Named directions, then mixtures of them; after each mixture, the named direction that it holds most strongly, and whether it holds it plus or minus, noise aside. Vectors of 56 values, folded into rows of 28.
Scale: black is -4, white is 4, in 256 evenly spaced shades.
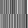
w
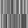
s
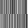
w, plus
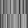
s, minus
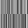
s, plus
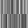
s, plus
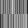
w, minus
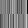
w, minus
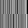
w, minus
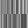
s, plus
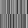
w, minus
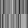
s, minus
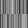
s, minus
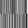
w, plus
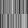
s, minus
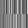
w, plus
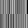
w, minus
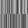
s, plus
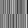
w, minus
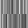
s, plus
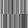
s, plus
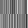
w, plus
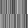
w, plus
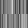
s, minus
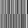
w, minus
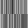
w, plus
